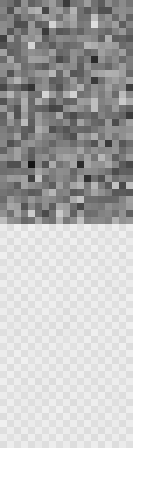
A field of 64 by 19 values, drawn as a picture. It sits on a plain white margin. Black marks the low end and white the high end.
The table splits into 2 rows of 1 panel. Panel 1,1: middling, fine-grained, strong in contrast. Panel 2,1: very high, checkered, faint in contrast.
